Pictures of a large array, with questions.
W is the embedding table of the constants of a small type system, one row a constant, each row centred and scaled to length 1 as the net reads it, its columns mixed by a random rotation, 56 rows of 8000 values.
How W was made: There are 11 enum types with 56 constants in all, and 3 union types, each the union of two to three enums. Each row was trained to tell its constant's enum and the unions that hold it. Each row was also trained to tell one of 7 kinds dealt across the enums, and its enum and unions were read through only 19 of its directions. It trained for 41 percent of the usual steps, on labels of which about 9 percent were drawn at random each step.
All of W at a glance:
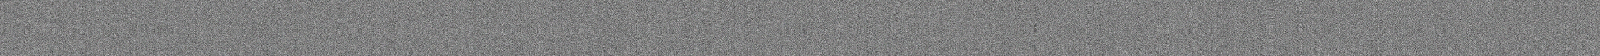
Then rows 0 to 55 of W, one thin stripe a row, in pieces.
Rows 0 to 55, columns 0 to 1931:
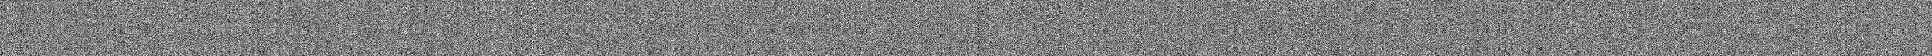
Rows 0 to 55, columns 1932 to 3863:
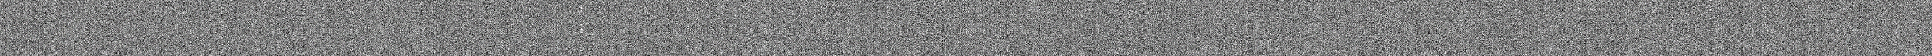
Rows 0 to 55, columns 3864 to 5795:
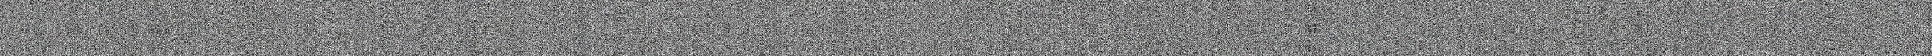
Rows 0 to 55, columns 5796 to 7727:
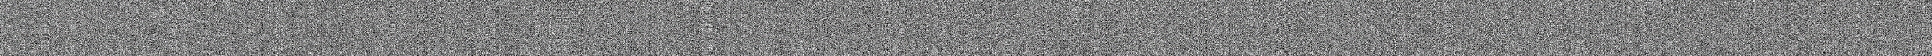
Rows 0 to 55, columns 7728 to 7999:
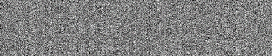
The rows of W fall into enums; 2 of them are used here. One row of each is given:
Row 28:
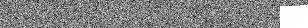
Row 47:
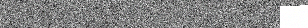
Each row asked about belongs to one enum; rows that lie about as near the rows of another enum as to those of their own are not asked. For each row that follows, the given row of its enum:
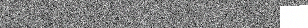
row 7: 47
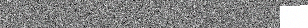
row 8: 28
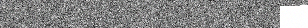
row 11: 47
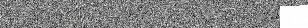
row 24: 28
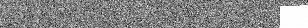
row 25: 47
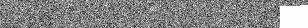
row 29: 47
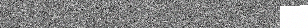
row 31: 47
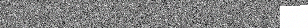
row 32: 28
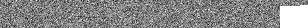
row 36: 28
